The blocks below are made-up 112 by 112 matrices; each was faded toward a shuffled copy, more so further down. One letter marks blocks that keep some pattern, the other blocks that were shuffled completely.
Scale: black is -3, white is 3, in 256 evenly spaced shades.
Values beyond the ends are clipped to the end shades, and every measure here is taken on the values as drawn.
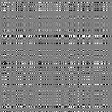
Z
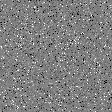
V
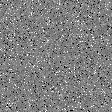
V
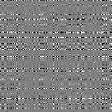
Z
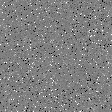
V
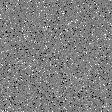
V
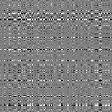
Z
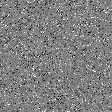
V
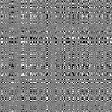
Z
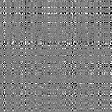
Z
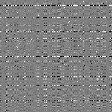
Z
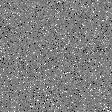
V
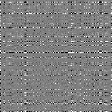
Z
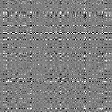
Z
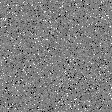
V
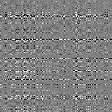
Z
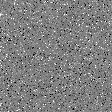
V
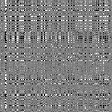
Z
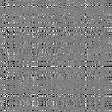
Z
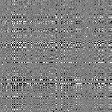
Z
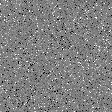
V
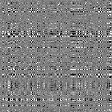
Z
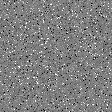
V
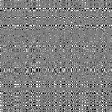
Z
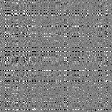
Z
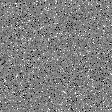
V
